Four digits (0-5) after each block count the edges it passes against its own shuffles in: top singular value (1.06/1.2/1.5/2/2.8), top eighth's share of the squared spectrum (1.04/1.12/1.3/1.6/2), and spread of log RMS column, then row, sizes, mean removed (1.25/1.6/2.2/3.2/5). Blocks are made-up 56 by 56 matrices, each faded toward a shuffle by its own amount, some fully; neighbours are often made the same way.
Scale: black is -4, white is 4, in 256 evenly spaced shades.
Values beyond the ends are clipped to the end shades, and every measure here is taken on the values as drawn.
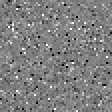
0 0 0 0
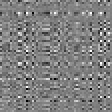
5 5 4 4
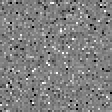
1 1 0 0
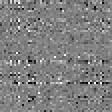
4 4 2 2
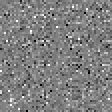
3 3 1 1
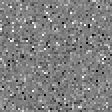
1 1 0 0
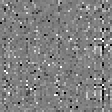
4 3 2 1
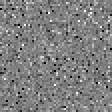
0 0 0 0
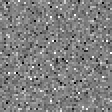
0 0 0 0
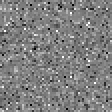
3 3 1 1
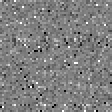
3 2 0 1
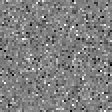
0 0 0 0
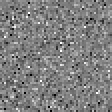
2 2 0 0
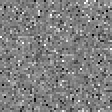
1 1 0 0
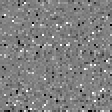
3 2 0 1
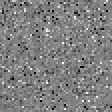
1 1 0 1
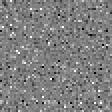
3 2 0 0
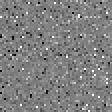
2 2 0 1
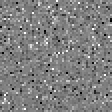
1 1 0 0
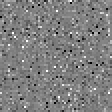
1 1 0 0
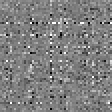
2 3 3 3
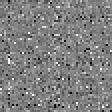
1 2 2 2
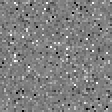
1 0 0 0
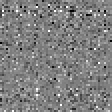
2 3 2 2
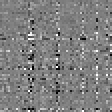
2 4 3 3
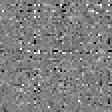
2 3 2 2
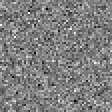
0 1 0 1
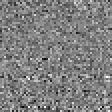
1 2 0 3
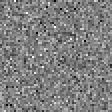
0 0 0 0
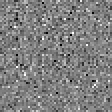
3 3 1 2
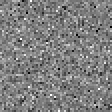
0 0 0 0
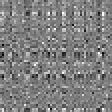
5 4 3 3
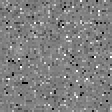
2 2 0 0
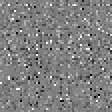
3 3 1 1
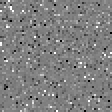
0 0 0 0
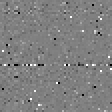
4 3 0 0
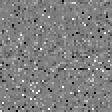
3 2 0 0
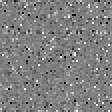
2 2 0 1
